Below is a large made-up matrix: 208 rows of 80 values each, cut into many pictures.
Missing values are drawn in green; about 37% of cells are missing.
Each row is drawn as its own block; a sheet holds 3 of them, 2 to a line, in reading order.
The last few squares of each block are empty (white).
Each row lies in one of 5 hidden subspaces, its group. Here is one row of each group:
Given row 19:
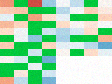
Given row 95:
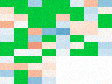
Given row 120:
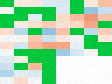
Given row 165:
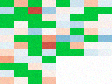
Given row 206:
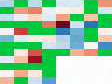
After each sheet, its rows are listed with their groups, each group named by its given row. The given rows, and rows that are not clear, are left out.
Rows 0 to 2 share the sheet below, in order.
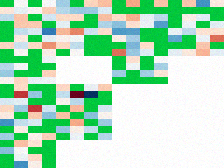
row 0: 120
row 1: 95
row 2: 19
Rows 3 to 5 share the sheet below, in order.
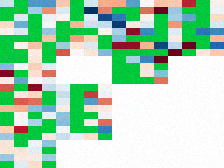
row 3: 19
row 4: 165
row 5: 19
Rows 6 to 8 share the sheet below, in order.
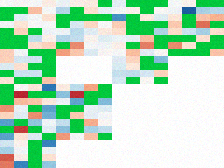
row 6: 165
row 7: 120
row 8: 19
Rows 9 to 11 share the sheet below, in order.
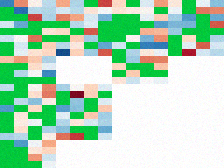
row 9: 206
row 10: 120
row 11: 120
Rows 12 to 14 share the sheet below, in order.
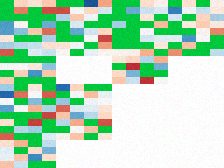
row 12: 95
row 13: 165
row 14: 95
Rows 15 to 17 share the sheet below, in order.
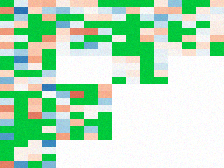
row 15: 95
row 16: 95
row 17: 19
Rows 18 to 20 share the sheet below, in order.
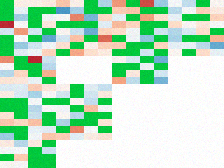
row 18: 206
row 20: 206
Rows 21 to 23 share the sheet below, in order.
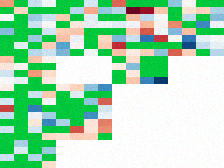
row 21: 206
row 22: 206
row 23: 206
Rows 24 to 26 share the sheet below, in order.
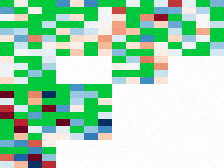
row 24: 95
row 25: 95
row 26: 95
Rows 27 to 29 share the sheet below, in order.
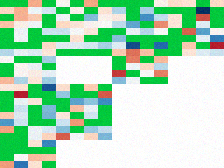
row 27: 19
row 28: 19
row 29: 19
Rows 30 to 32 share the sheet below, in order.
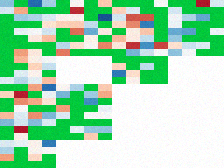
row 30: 19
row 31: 19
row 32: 19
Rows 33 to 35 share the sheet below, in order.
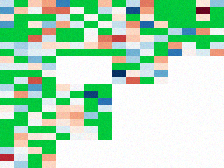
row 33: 95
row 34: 19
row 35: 19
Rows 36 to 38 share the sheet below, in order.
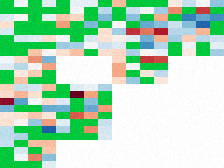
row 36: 206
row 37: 120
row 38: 120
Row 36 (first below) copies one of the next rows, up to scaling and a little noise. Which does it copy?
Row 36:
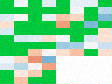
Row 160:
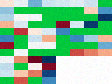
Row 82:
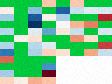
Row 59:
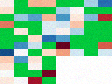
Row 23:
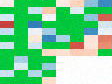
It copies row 160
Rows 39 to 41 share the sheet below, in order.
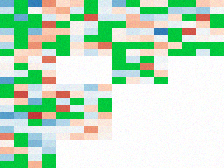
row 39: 19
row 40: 120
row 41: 95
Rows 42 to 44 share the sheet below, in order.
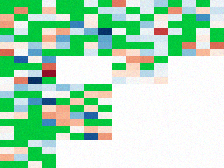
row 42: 165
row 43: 120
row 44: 95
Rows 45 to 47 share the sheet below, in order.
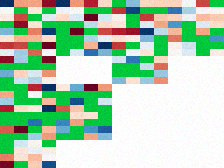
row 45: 120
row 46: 95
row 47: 19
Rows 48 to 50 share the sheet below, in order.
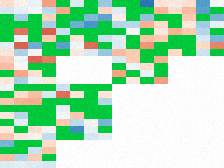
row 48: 120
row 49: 19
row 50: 206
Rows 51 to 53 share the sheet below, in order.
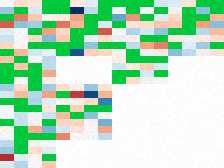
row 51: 120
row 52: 120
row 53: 19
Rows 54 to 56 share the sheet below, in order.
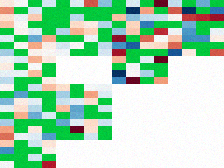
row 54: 95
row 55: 19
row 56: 165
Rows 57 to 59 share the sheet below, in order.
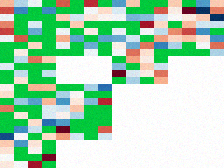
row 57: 95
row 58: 19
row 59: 206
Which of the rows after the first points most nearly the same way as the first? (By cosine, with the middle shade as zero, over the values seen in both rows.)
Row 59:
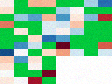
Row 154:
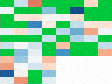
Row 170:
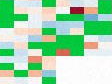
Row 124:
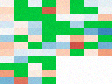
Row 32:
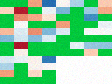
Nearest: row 154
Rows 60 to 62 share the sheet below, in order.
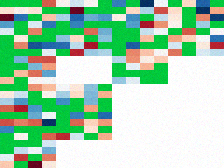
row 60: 120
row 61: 19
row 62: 206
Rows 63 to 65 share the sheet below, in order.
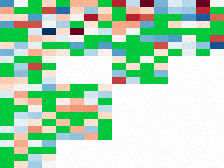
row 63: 120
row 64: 19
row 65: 120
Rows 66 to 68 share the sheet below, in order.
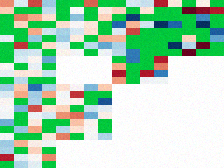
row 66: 19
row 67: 120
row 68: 19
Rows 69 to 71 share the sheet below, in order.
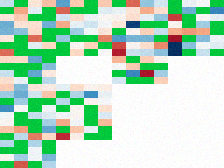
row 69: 95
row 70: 206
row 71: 165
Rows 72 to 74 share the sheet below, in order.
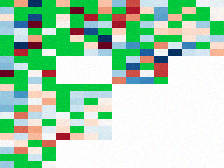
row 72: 19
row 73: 165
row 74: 165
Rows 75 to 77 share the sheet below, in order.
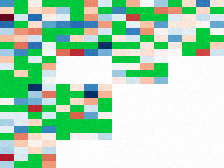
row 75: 120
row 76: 95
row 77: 19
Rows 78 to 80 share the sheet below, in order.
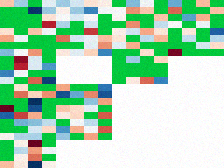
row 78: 165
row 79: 206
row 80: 206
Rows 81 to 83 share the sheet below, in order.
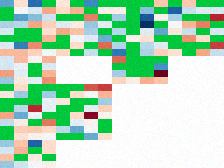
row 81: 19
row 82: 206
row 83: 206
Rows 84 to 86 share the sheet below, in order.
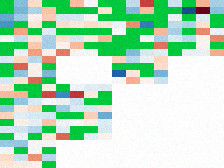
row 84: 165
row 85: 19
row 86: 120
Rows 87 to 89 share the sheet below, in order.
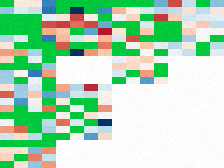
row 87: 120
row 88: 95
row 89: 95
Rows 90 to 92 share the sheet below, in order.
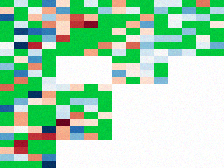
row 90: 120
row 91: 19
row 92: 165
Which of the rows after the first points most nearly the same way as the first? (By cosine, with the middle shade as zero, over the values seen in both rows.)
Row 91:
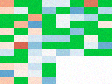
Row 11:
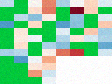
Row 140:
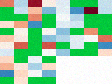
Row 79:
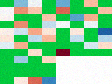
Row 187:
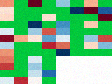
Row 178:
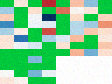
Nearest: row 140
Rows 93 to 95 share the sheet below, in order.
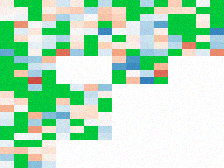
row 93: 206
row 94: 165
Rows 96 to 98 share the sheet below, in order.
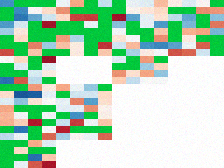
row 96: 19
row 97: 120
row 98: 206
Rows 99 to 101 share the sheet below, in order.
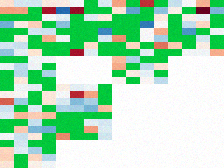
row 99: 120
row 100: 19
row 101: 120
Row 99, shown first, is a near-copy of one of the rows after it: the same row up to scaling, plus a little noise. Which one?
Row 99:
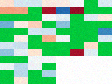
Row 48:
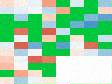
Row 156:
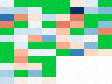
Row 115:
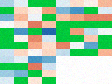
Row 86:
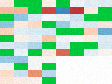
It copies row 86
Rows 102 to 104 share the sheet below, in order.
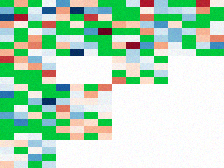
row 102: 120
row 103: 19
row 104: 95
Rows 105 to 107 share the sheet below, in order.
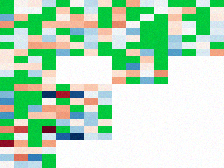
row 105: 120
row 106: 165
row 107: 120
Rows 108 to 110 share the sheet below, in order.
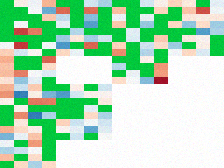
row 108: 120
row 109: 165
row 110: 95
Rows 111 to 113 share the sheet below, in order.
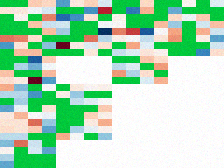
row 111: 206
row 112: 95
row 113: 165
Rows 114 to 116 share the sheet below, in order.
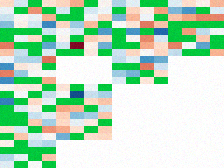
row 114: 165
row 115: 120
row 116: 120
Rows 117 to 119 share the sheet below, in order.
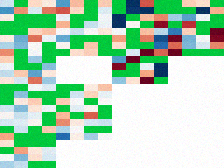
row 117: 95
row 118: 165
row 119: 206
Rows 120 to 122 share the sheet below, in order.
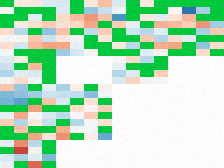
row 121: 120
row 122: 165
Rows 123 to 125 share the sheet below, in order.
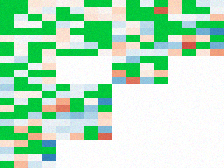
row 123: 95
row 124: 165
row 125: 206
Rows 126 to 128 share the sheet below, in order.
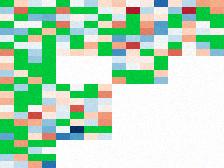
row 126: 95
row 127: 19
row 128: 165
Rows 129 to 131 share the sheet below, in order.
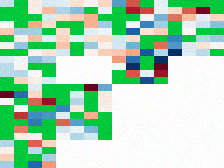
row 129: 120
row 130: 165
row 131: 95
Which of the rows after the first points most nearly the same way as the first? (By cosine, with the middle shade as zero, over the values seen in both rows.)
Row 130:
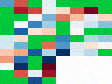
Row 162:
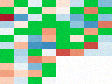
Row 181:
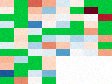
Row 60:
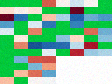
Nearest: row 181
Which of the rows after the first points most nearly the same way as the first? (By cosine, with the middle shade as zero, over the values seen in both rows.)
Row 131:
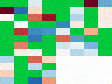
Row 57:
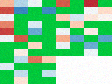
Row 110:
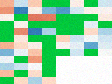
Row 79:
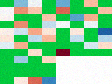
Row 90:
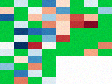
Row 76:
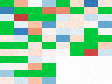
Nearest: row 57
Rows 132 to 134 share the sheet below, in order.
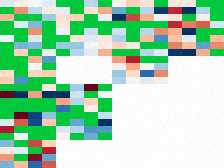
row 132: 165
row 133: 120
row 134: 95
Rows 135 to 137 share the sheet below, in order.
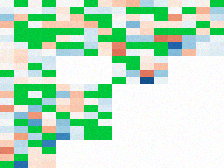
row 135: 120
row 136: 206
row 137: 165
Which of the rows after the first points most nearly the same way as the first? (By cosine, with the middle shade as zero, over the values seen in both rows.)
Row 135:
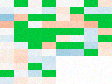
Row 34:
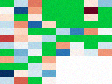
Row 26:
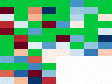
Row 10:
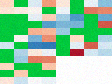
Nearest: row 26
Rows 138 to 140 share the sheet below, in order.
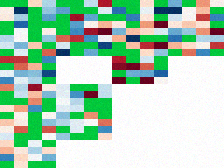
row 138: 206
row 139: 165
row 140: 19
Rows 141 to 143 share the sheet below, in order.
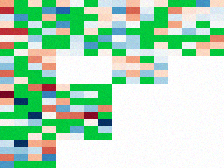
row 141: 95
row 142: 95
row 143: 95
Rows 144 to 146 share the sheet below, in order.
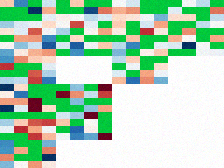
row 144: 165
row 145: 165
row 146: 206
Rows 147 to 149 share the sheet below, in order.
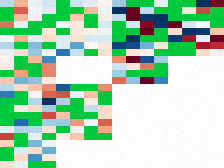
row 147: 165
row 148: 95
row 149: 95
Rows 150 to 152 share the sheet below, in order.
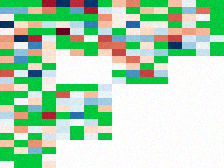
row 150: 95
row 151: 206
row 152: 120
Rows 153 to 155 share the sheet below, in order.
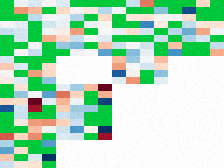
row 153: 206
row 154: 19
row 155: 206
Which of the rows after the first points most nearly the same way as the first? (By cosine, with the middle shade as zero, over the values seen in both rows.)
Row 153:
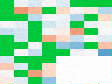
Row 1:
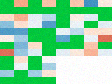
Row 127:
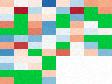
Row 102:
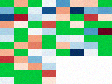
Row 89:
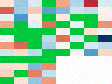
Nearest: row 127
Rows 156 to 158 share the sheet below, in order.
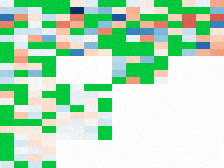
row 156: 120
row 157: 120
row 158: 95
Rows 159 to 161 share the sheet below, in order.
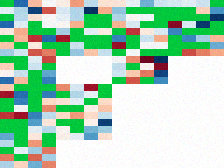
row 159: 165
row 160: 206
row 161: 95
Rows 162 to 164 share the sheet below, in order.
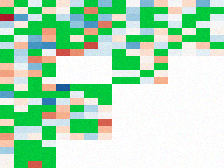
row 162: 120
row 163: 19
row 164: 95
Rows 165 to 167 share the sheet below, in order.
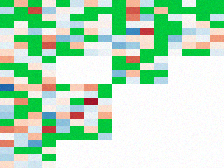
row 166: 95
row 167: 120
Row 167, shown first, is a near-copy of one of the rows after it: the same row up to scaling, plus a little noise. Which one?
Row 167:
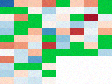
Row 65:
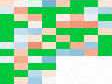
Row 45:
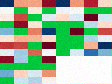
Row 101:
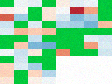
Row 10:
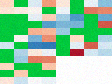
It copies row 45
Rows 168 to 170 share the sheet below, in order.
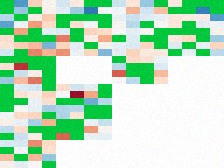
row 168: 165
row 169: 19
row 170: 120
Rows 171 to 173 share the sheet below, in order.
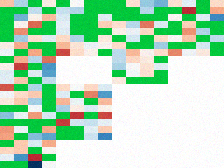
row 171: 165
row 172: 19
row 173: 206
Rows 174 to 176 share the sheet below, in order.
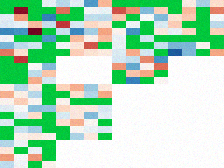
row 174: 95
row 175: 165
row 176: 165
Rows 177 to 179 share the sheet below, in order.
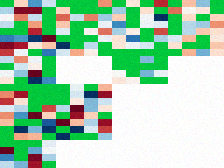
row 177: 206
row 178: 95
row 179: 165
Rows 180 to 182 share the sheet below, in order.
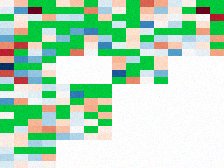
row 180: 165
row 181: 19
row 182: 120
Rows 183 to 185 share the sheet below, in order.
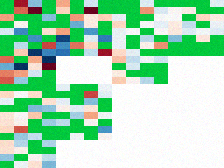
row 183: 165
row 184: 165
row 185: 19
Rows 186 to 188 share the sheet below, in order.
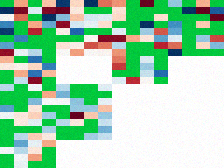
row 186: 95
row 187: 19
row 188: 120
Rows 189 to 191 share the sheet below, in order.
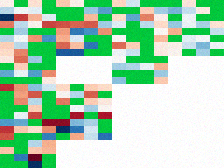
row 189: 120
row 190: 95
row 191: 206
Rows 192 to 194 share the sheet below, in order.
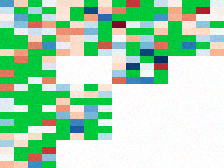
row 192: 19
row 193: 165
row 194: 206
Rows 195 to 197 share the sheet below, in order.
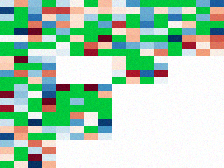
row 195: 95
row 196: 206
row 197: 95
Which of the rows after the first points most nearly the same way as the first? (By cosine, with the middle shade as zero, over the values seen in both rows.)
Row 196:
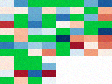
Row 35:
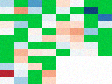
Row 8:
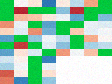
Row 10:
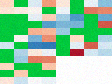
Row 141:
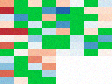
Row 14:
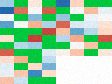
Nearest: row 14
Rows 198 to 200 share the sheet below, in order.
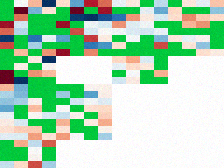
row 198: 19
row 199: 120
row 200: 165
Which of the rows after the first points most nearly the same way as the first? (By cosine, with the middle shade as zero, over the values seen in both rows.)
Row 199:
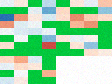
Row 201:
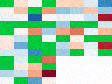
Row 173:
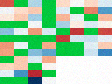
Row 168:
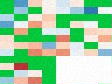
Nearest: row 173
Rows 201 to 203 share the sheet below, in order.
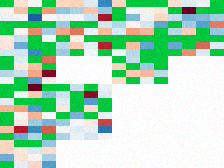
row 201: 206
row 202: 120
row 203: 19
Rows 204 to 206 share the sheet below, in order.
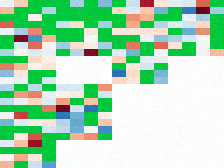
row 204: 95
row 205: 19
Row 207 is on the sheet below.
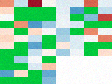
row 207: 19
